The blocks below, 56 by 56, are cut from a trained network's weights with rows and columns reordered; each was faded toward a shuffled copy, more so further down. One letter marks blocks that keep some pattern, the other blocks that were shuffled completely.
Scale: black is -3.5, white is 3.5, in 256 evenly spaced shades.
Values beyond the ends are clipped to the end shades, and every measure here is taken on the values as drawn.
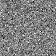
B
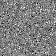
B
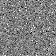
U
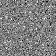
U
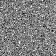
B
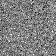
B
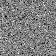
B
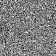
B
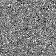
B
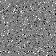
U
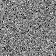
B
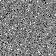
B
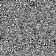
U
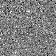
U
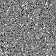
B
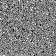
B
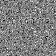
U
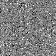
U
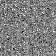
U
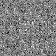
U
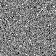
B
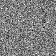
B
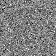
B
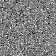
B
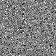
U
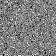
U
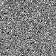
U
